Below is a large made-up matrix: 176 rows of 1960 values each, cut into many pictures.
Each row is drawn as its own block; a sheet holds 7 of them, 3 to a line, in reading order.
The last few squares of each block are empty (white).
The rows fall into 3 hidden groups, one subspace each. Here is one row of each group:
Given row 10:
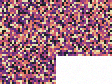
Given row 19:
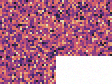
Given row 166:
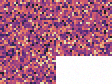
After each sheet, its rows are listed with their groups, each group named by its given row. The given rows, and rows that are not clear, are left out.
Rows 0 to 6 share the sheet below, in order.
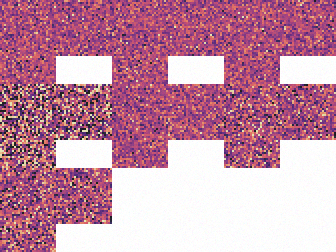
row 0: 10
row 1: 10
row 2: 10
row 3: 10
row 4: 166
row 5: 166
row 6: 166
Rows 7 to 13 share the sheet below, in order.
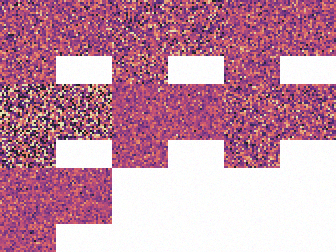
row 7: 10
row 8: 166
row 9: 166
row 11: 19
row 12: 19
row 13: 166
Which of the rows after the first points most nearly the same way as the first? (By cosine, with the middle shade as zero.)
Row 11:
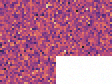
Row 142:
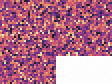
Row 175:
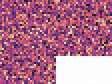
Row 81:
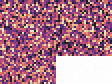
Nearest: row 142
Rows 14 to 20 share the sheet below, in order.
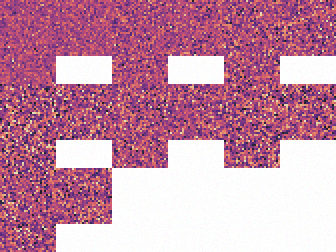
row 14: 10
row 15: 10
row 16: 166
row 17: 19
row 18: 19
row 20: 10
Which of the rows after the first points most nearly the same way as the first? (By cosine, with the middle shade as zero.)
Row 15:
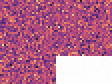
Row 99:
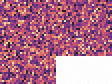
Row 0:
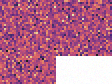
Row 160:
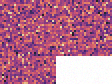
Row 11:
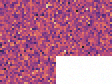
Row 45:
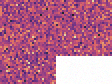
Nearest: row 0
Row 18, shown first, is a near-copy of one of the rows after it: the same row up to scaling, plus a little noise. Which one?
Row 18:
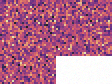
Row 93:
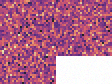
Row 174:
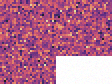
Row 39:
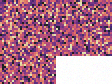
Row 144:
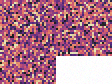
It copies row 39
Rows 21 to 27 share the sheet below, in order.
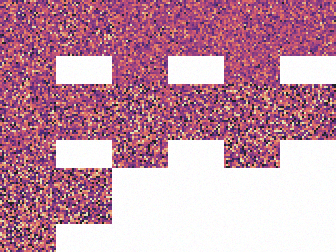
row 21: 19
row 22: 166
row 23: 19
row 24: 166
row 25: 10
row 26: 10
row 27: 10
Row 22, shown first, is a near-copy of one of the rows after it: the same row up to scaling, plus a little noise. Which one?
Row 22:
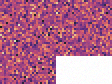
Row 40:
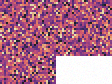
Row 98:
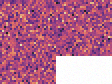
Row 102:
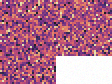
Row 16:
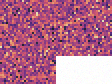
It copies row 40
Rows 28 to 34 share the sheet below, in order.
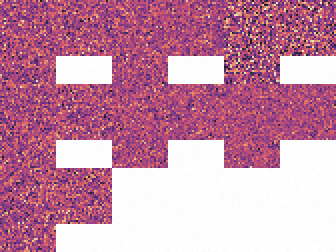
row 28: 10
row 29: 10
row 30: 10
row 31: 166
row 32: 166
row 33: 19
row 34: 19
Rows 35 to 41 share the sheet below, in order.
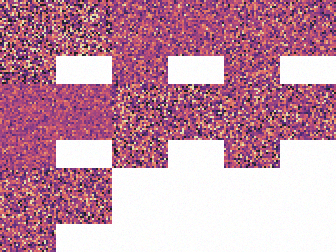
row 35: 10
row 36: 19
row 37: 19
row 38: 19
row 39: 19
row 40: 166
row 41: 166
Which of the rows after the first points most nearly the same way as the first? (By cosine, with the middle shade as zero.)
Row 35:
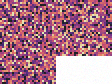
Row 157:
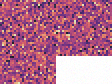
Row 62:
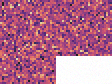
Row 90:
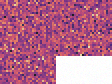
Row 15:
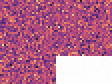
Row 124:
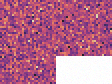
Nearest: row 90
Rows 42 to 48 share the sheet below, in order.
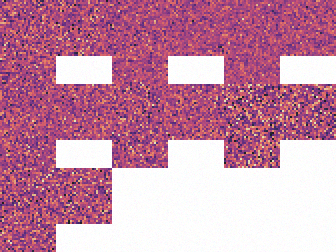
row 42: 10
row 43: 166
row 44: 19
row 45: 10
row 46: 10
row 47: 166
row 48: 19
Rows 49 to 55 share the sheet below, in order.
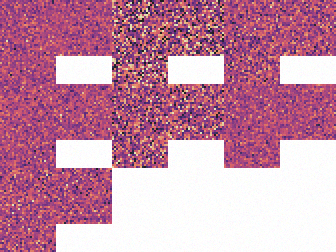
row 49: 19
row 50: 166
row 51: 19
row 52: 166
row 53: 166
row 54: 10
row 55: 19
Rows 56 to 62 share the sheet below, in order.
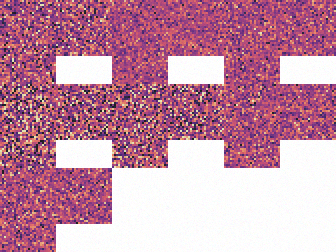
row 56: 10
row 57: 166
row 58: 10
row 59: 10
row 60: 10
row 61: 166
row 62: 10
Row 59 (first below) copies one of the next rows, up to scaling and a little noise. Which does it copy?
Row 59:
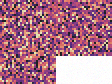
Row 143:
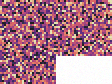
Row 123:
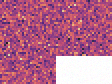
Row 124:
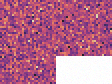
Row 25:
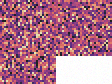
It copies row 25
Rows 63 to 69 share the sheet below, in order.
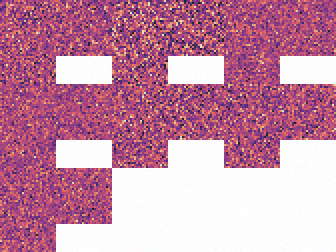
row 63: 19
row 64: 166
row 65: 166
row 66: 166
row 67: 19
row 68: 10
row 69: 10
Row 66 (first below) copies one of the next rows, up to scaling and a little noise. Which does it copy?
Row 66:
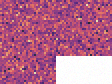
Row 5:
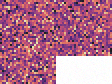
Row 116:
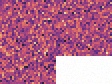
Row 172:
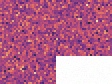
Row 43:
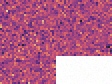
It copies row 172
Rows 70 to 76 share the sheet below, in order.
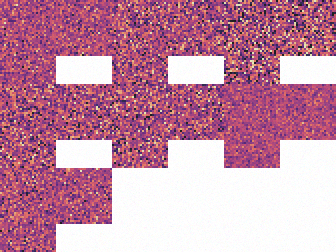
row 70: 10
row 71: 19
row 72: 10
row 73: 19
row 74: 10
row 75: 10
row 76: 19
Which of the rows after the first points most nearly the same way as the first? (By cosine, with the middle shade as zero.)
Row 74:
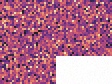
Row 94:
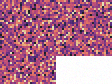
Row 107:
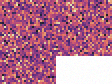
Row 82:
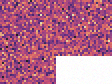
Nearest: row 94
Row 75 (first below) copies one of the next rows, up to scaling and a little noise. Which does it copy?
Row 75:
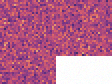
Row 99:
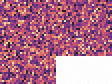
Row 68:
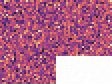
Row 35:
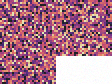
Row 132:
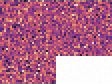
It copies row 35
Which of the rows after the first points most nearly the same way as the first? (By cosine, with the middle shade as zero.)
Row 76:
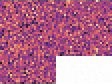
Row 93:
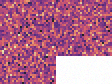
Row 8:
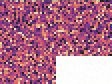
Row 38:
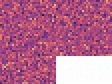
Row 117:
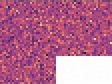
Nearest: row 93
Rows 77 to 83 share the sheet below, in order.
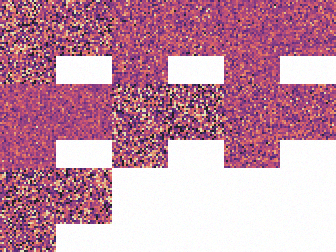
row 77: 19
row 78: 10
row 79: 19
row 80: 10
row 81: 166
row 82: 10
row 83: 19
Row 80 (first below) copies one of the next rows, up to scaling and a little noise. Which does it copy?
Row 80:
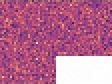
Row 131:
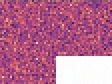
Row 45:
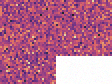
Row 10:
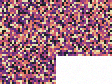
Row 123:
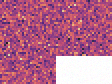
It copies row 131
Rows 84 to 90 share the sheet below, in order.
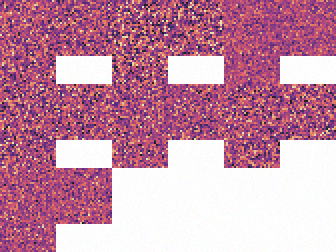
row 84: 166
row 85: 19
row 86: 19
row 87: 10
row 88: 10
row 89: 19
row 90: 10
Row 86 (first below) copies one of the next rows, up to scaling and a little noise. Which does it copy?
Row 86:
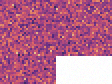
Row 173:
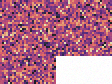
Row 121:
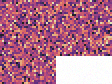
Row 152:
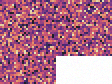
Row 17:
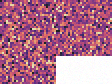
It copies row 152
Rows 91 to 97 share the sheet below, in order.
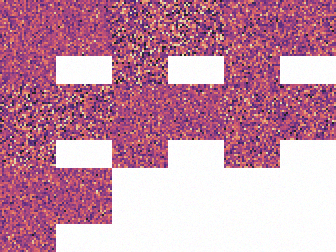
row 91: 10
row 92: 19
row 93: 19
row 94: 166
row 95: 10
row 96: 166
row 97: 19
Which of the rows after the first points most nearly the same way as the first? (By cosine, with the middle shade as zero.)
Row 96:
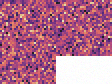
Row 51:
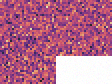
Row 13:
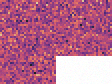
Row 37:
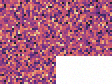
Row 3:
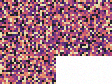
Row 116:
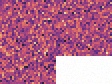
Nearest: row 116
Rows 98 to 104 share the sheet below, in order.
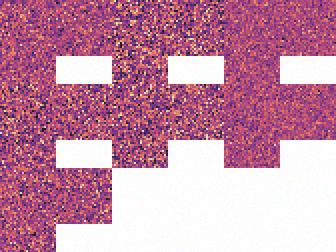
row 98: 166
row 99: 10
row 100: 10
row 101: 10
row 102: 166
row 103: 19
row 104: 19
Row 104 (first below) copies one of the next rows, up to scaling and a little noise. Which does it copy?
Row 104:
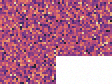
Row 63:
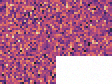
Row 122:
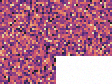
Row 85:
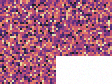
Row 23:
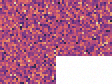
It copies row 23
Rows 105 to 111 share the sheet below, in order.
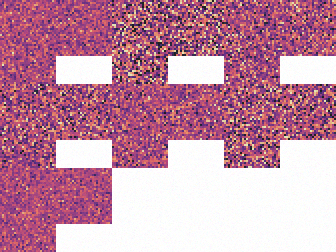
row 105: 166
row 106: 19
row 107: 10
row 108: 10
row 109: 166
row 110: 19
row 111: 166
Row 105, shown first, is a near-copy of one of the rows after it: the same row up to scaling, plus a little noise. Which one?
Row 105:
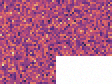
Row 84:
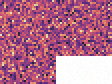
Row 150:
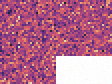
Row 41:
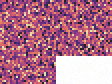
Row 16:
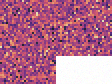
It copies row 84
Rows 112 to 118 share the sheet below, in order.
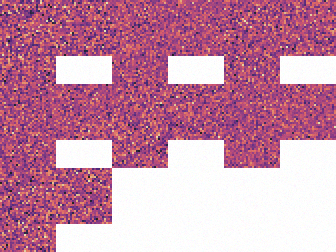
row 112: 19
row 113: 19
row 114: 19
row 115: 10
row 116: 166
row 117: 19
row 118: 19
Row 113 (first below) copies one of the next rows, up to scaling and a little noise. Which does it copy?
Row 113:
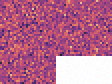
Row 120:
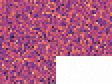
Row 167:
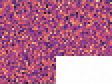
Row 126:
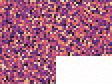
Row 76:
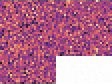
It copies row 76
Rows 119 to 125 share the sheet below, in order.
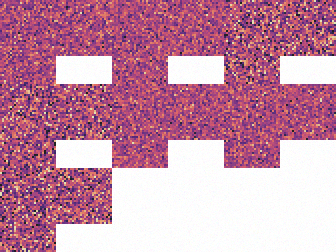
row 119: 19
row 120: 19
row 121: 19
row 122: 19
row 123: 10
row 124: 10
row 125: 166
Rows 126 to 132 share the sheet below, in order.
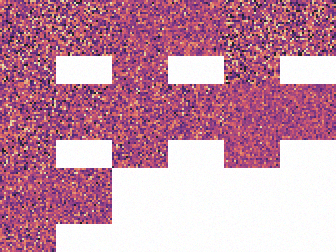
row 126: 19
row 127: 166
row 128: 10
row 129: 19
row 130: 166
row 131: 10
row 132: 10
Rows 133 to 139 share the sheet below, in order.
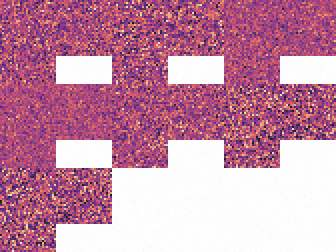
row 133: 166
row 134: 19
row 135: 19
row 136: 10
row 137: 166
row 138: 166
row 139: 166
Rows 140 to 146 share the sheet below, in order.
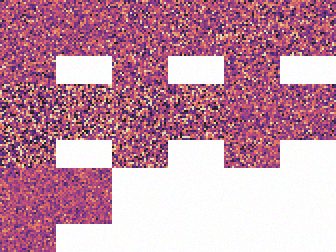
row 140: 166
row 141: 19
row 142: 19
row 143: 10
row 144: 19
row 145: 10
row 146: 166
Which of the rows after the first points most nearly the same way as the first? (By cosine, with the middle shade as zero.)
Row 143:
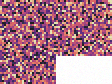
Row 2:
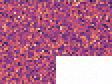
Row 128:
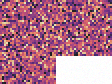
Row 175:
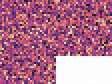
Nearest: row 175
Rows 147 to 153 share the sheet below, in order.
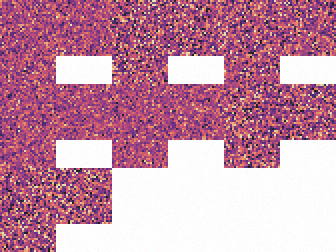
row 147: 19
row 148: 10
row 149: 166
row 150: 166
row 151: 10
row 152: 19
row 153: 19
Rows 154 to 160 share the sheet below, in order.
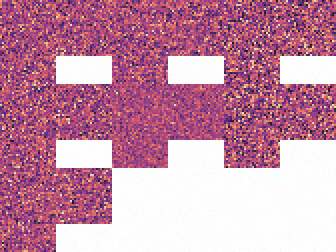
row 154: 19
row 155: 19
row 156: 10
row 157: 166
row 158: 10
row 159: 19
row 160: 19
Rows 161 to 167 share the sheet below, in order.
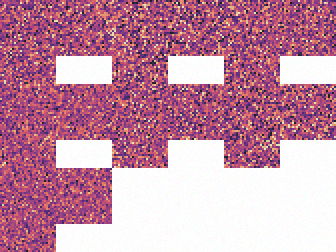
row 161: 19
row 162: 166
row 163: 10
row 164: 166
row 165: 10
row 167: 19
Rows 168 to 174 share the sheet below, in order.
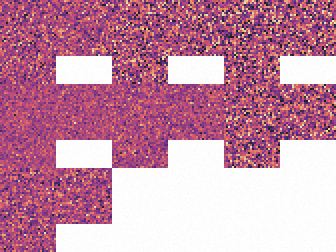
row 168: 166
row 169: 19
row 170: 19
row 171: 166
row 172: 166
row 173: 19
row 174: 19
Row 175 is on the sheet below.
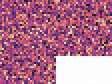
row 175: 19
